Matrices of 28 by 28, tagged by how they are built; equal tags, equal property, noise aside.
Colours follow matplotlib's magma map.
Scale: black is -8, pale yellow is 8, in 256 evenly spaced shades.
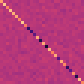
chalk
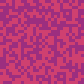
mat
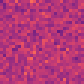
mat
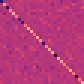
chalk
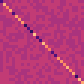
chalk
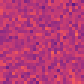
mat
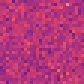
mat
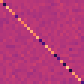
chalk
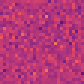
mat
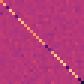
chalk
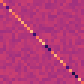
chalk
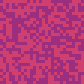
mat
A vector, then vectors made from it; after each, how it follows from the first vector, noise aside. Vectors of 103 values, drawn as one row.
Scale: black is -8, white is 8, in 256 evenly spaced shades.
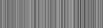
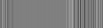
partly zeroed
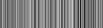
scaled up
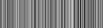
scaled up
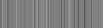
partly zeroed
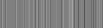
partly zeroed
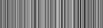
scaled up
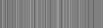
partly zeroed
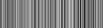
scaled up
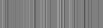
partly zeroed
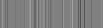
partly zeroed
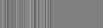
partly zeroed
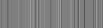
partly zeroed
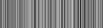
scaled up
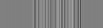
partly zeroed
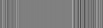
partly zeroed
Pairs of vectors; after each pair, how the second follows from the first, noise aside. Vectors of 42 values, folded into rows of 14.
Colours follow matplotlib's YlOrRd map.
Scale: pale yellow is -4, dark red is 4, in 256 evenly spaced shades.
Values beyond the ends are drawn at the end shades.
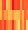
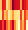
scaled up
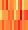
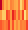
shuffled
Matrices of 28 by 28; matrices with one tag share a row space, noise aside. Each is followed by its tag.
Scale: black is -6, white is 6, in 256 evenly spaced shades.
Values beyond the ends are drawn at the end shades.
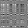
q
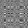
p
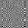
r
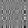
r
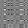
p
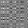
q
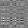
q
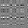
q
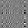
r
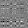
q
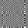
r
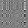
r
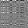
q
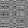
q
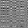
q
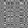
p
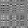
q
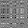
q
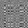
p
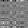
q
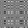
p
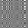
r
